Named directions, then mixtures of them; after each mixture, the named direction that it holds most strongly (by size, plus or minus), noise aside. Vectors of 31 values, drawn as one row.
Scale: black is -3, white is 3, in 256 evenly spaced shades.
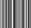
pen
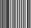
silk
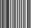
silk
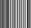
silk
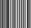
silk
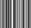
pen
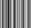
pen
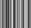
pen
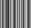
silk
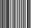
silk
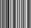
silk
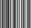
silk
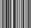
pen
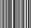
pen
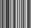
silk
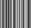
pen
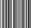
pen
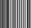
silk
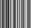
silk
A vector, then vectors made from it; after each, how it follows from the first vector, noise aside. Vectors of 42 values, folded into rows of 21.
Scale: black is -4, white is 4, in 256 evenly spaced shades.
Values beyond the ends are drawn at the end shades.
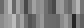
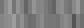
shrunk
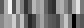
scaled up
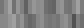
shrunk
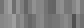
shrunk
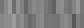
shrunk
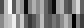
scaled up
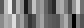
scaled up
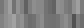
shrunk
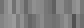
shrunk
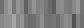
shrunk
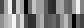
scaled up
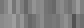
shrunk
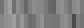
shrunk
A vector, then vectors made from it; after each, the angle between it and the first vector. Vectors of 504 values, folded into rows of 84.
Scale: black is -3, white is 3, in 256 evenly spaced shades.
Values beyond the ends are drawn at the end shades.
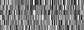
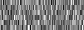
orthogonal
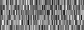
partly aligned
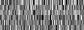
nearly opposite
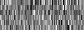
nearly parallel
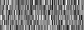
nearly parallel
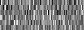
partly aligned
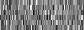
partly opposed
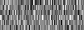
nearly parallel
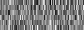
partly aligned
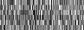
partly opposed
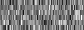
partly opposed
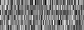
partly aligned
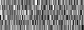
orthogonal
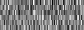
nearly parallel
